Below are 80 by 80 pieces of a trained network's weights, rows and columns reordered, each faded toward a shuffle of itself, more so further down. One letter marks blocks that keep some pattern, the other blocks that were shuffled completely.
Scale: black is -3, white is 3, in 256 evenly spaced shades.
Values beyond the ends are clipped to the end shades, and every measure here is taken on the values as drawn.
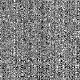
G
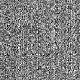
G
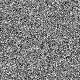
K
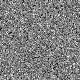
K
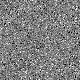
K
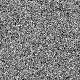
K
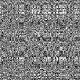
G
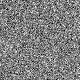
K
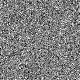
K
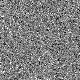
K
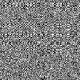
G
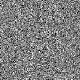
G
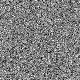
K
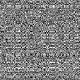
G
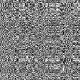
G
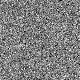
K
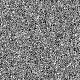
K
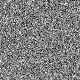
K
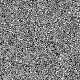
K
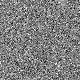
K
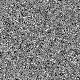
K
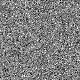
K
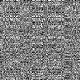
G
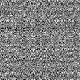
G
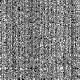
G
